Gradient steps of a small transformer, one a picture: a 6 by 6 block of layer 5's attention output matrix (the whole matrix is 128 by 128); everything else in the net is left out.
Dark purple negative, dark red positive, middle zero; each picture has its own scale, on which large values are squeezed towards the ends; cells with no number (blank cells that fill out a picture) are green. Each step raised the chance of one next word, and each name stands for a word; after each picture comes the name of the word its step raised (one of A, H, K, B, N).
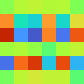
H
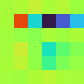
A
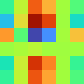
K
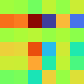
A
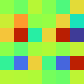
H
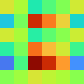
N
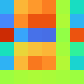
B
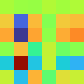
H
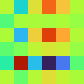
N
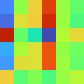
B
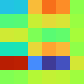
N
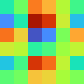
K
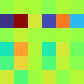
A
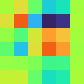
K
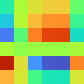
H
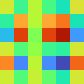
H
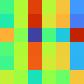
B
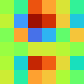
K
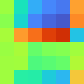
K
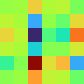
H
